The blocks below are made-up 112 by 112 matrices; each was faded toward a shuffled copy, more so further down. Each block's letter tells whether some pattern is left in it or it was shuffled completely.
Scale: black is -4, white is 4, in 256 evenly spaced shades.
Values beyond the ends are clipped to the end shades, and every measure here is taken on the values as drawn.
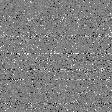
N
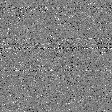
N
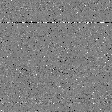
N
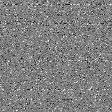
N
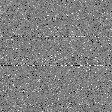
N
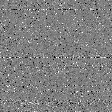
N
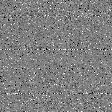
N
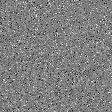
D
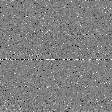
N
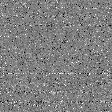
N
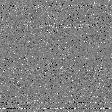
N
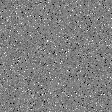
D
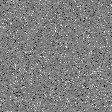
D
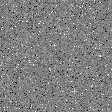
D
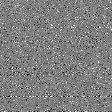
N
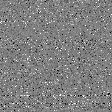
N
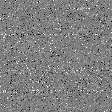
N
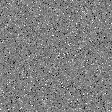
D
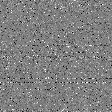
N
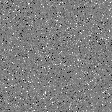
D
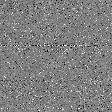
N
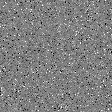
D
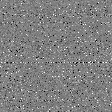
N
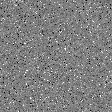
D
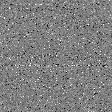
N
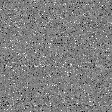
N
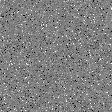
D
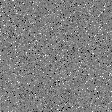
D
